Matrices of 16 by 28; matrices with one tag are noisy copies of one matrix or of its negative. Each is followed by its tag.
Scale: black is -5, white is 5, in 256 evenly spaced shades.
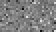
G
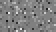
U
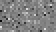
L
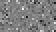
G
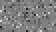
L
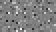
U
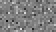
U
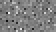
U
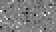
L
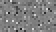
U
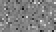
G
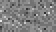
L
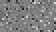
G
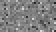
G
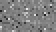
L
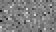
L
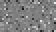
G
